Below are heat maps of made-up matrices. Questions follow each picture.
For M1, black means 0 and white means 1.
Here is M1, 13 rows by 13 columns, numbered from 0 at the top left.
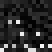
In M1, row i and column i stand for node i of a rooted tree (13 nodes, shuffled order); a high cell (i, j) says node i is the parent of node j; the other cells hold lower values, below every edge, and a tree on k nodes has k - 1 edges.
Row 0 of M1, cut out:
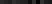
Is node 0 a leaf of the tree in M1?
yes
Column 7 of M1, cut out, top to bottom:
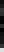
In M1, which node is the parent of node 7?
12
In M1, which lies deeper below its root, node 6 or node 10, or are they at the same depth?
the same depth
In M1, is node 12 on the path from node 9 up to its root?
yes
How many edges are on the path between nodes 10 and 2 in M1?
5
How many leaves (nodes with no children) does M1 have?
9
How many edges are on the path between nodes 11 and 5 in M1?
3
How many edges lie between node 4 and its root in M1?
4
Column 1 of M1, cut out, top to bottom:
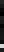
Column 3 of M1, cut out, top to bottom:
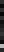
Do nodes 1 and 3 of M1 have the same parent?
yes
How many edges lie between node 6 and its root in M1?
1
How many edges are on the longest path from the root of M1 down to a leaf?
4
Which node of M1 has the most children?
11
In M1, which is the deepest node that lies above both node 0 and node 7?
12
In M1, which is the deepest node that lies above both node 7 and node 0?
12
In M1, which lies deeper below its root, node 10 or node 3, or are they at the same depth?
the same depth
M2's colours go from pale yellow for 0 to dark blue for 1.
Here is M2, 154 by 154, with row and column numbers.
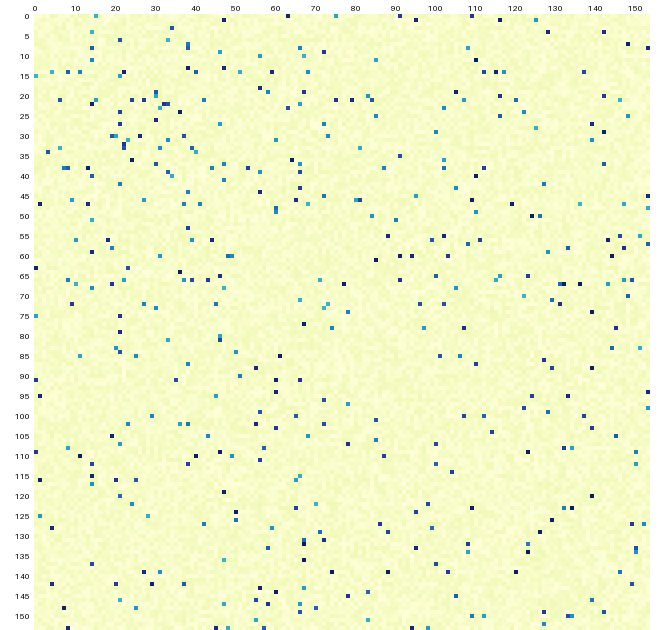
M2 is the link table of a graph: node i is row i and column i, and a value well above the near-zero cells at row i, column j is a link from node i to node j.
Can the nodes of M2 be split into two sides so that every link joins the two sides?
yes
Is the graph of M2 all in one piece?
no
